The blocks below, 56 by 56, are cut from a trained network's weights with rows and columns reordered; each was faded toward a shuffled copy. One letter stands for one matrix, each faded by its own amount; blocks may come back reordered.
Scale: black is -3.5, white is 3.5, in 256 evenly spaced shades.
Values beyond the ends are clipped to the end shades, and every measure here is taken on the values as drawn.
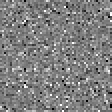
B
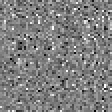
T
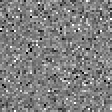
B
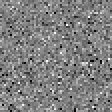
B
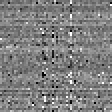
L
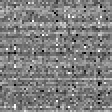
L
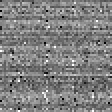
L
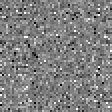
B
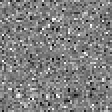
B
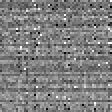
L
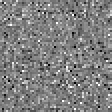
B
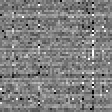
L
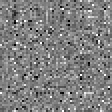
T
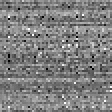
L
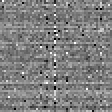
L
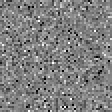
B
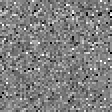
B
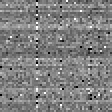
L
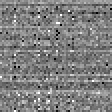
L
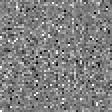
B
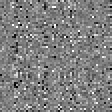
T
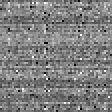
L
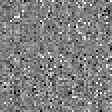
T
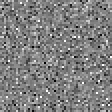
B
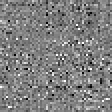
T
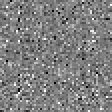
B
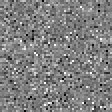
B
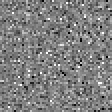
B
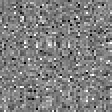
T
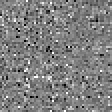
T
